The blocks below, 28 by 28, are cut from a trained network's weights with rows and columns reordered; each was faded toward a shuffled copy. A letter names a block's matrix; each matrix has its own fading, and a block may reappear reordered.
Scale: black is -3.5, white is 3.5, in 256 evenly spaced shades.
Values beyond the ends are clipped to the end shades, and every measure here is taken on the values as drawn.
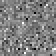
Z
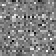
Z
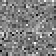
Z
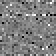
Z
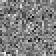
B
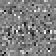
Z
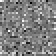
Z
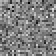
B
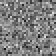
B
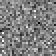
B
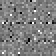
Z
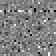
Z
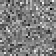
B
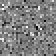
Z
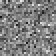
B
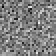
B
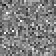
B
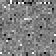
Z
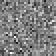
B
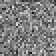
B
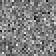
B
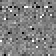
Z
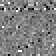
Z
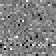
Z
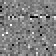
Z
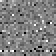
Z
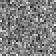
B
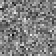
B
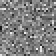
Z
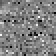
Z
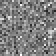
B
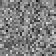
B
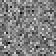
B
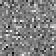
Z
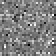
Z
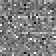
Z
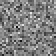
B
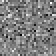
Z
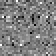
Z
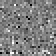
Z
